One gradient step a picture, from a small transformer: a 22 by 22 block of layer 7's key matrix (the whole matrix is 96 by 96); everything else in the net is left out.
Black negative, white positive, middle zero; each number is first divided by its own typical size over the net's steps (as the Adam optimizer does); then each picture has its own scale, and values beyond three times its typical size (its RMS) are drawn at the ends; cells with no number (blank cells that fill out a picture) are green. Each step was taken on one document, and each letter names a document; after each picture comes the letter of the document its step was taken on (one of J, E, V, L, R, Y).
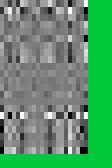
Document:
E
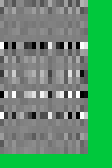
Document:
E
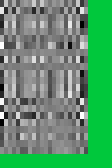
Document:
E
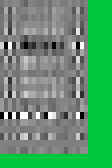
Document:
E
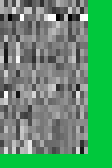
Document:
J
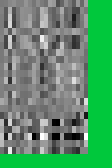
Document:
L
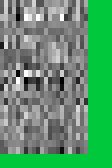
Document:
J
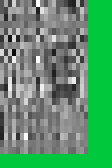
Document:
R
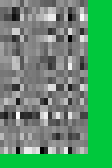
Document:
J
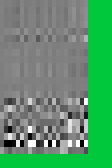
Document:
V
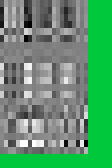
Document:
V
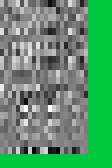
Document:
J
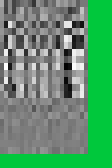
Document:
R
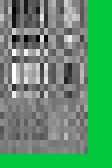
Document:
L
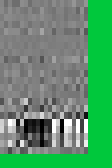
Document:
V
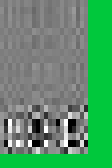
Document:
V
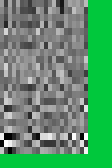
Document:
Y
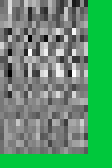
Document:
Y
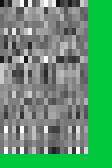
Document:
J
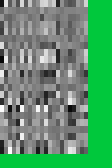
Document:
J
